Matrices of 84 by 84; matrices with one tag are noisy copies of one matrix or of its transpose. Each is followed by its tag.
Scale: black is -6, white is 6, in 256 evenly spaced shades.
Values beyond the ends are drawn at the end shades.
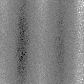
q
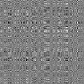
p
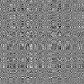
p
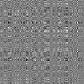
p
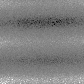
q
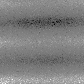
q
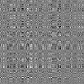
p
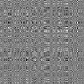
p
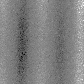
q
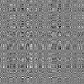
p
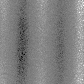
q
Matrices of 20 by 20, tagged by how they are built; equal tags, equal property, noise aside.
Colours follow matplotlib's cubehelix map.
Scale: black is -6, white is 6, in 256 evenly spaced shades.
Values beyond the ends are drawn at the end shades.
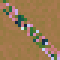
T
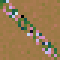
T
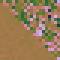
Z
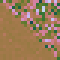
Z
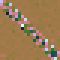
T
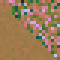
Z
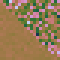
Z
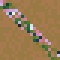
T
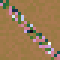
T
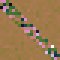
T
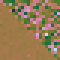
Z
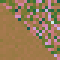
Z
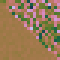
Z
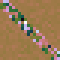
T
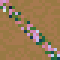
T
